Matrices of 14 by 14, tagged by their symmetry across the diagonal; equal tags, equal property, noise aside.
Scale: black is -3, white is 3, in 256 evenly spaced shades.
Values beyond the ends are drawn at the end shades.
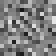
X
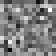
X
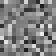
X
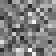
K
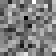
K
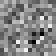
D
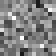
K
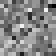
K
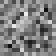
D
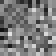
D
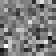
K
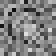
D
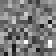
K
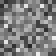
D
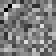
D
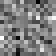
X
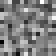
X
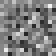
D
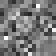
D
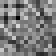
D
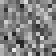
K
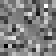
X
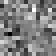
X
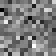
K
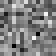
X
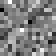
X
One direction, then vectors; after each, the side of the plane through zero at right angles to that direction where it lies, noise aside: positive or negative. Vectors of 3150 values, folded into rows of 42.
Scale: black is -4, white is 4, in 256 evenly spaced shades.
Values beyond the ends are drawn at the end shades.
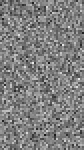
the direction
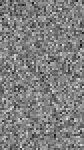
positive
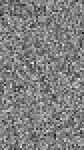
positive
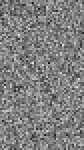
positive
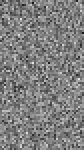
positive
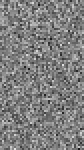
negative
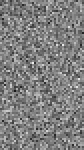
positive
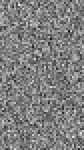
negative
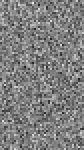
negative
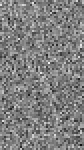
negative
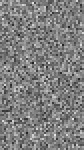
negative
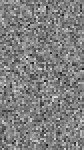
negative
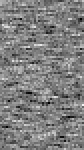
negative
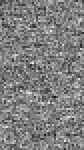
positive
